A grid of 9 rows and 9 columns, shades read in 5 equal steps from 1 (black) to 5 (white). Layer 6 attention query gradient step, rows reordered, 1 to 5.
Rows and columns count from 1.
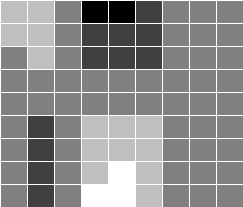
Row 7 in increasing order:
2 3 3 3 3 3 4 4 4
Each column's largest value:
4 4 3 5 5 4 3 3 3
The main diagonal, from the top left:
4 4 3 3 3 4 3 3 3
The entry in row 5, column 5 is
3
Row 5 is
3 3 3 3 3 3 3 3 3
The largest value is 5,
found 3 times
